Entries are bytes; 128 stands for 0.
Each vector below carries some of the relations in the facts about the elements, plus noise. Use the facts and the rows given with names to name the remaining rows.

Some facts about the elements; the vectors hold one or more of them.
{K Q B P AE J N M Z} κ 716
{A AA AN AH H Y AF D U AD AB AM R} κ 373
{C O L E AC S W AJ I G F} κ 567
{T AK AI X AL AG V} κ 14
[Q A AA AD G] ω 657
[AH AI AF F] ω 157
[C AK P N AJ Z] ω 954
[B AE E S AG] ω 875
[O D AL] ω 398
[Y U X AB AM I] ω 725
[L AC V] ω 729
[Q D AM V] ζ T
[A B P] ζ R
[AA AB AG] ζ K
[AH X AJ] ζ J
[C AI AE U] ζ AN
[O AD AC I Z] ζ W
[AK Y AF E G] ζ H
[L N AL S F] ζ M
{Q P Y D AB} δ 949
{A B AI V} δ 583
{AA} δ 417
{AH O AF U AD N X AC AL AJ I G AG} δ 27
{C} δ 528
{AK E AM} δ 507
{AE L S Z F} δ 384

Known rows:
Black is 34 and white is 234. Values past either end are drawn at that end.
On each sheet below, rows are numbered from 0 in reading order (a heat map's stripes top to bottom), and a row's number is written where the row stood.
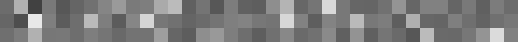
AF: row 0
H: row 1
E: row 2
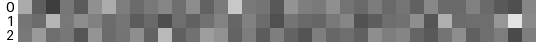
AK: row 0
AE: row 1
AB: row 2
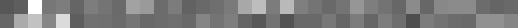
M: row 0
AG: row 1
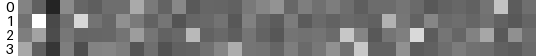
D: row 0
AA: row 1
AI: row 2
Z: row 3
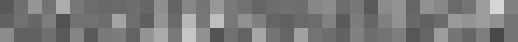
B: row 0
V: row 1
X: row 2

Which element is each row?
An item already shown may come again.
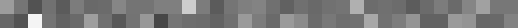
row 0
AM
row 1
AN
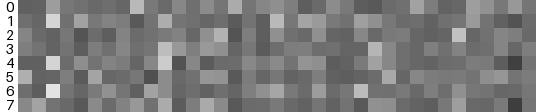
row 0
L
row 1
J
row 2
I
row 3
Y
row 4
K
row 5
U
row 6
W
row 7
AB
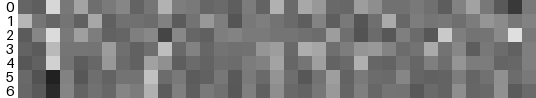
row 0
J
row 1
U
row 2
S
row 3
R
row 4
W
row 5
O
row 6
O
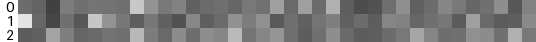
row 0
AL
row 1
C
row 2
L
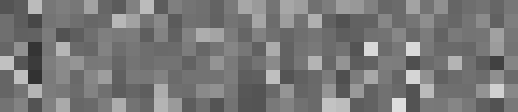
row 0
R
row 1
AL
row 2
AC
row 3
A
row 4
AJ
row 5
G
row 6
E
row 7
AH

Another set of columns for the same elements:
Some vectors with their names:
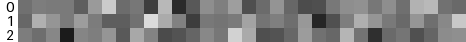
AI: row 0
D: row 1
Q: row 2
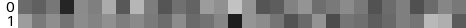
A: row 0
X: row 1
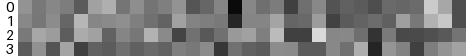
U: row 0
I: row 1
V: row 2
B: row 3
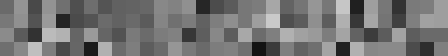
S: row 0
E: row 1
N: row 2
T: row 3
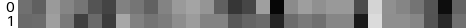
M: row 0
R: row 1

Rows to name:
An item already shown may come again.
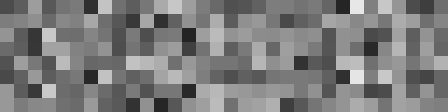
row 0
W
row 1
AH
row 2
AK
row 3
Z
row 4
O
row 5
W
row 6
AK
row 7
AF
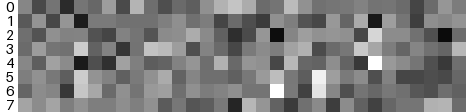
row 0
G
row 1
AE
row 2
M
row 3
AL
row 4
H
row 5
L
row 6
AC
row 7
AM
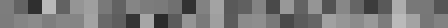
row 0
C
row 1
AH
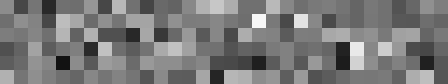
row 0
G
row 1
AC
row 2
F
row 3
W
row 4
AN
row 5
Y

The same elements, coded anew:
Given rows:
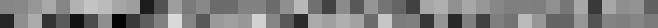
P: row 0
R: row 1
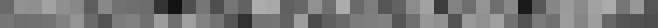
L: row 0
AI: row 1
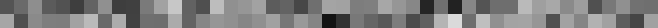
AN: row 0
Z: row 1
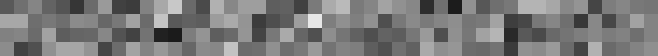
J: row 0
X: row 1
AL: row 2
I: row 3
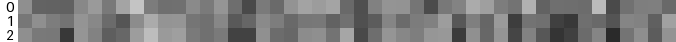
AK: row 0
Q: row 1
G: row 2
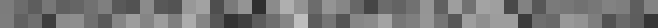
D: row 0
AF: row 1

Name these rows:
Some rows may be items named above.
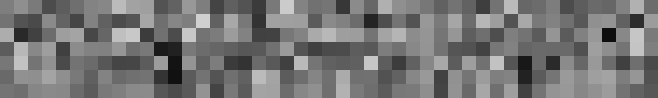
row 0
E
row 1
O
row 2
Y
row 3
S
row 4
F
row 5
L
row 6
V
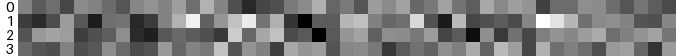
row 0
AF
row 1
W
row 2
M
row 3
O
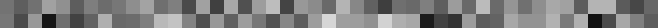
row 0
AC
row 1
H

